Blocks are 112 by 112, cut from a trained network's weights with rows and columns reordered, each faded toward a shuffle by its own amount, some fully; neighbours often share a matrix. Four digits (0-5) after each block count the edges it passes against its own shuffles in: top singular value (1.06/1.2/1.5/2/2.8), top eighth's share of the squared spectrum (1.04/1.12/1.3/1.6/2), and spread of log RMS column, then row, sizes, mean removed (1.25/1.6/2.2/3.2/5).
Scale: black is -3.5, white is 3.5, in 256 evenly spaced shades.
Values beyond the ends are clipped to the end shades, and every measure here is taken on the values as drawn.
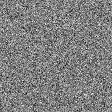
0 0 0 0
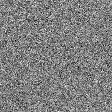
2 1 0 0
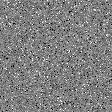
0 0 0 0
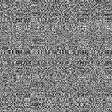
5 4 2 3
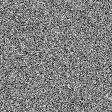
2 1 0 0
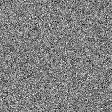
3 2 0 1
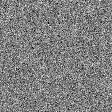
0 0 0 0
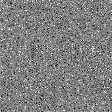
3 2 0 1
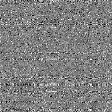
4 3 1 3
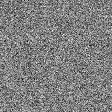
2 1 0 0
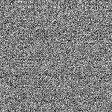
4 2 0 1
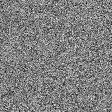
1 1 0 0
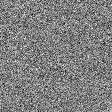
0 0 0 0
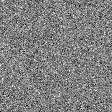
1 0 0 0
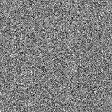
3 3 1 1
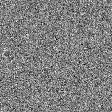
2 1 0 0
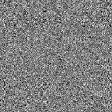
4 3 2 2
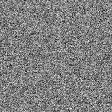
3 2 0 0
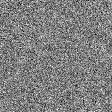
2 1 0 0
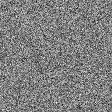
0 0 0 0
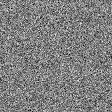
2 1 0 0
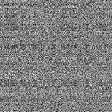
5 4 1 3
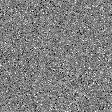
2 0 0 0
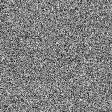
2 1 0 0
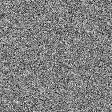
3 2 0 0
